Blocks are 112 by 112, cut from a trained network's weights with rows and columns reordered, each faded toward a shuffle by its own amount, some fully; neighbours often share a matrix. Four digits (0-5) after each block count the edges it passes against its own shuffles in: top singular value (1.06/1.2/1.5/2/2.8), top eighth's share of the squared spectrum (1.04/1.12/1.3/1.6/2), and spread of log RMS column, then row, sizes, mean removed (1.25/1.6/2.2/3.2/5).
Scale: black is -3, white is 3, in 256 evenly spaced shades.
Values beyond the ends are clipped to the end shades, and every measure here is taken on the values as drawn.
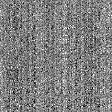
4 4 2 3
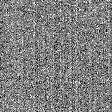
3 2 0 1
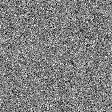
1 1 0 0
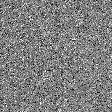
0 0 0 0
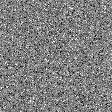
0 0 0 0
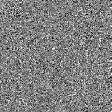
3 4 2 2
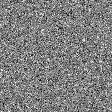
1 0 0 0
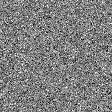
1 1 0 0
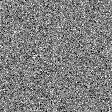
1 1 0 0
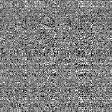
4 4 3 3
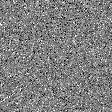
0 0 0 0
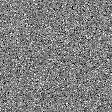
0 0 0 0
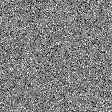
0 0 0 0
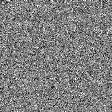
3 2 0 1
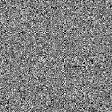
3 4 3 2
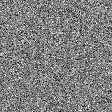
2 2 0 0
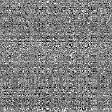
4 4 3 3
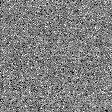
1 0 0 0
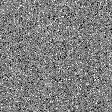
1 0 0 0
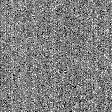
2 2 0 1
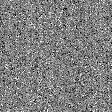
1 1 0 0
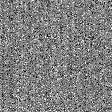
2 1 0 1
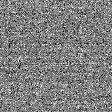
2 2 1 1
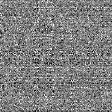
3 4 3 2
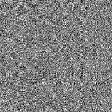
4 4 2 2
